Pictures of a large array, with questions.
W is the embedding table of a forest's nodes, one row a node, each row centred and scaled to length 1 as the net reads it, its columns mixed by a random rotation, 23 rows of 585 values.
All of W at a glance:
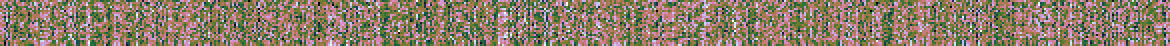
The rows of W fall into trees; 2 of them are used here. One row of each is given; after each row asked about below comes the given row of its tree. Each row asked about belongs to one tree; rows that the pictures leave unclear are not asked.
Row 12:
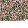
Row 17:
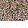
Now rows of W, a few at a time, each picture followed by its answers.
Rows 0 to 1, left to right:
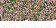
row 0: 17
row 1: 12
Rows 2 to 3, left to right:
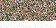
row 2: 12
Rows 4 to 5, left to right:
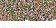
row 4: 17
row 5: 12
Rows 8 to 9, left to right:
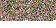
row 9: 17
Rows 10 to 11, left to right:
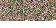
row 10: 17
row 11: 12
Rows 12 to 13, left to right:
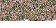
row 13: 12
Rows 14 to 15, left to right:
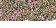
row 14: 17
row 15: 12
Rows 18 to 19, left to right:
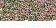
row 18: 17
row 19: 12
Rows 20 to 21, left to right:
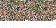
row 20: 17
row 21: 17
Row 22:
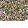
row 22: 17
